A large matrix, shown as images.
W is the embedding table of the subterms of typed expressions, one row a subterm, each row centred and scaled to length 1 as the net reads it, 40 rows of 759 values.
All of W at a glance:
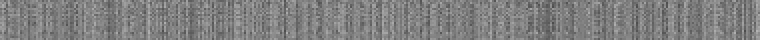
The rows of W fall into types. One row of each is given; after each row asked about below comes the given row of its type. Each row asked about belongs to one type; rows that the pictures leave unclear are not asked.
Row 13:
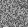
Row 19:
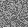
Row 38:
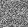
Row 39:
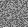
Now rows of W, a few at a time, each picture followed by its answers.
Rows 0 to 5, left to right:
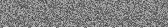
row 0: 13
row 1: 13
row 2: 38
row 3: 19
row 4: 19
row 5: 19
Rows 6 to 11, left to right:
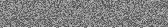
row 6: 19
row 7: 39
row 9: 13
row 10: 19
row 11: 38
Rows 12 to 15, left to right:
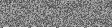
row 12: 13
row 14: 38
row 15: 38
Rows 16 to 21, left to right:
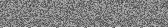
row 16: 39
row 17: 39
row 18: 38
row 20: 13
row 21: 38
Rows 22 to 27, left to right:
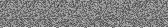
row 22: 39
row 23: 39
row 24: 39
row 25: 19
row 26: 38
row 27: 39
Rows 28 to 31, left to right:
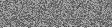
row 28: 19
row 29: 38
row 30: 39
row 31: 19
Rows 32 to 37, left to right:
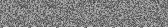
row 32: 13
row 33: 13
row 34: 38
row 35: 13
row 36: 39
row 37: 13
